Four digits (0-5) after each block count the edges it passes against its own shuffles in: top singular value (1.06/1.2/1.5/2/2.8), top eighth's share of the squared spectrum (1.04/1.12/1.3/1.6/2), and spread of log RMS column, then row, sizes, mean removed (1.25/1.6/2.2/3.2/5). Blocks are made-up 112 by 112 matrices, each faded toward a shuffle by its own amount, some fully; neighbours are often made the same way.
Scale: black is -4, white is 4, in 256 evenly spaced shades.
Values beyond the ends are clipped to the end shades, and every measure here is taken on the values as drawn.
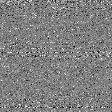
2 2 0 3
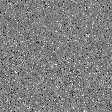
0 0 0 1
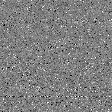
2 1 0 2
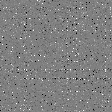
2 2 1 1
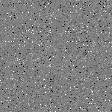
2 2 1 1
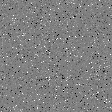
1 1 0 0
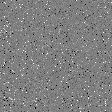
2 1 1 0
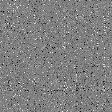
2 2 2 2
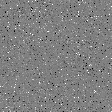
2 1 1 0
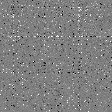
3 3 2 2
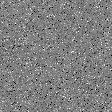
0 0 0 0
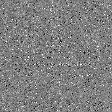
1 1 1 2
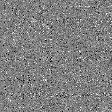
1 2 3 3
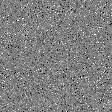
0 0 0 0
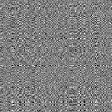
5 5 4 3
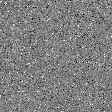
0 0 0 0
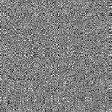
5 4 3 3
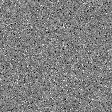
1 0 0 0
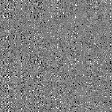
4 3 3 2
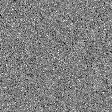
2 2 0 0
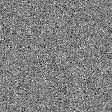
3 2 0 0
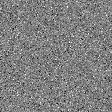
3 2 0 0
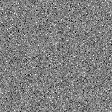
3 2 1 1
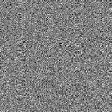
4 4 2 2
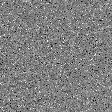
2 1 0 0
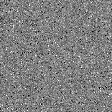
3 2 1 1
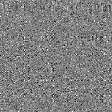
4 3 2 2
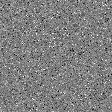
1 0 0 0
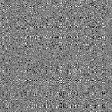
5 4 3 3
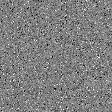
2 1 1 0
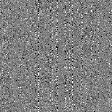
3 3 3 0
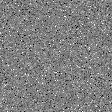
0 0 0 0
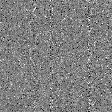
2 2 2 0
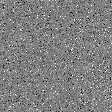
1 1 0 0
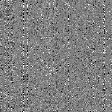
3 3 3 0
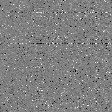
4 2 0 1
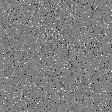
0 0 0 0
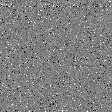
2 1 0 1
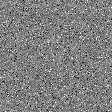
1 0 0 0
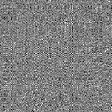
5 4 3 2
